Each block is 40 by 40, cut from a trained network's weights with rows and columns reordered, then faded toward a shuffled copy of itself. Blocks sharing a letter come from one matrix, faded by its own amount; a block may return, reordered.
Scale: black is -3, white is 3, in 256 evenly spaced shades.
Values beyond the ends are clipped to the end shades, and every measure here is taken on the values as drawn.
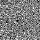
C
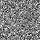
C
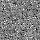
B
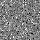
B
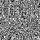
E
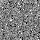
B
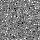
B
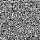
C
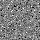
B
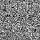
E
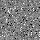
B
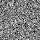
E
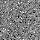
B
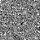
C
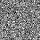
C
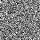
E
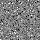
B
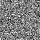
C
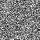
E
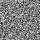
C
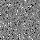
B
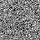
C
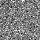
C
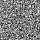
E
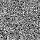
C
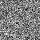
E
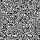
C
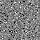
B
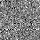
C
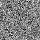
E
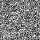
E
